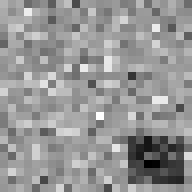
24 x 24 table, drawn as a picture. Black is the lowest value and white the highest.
Neither half mirrors the other. The bottom right is the roughest part. In the bottom right lies a patch that is lower than the rest. The bottom right is the ninth with the lowest average.
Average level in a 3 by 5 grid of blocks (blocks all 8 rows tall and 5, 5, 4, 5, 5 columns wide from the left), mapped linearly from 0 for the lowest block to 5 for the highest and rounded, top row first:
5 4 4 4 4 / 5 5 5 4 5 / 4 4 4 1 0
